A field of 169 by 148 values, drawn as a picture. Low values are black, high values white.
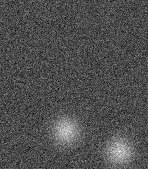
Mirror symmetry: none. Odd rows or columns: none. Bumps: two. Histogram: skewed, a long tail of high values. Average level on the scale: 30%.
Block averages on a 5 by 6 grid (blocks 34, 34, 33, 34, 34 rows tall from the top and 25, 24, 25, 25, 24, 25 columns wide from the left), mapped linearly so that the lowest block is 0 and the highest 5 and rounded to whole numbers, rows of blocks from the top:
000000 | 000000 | 000000 | 004100 | 002153
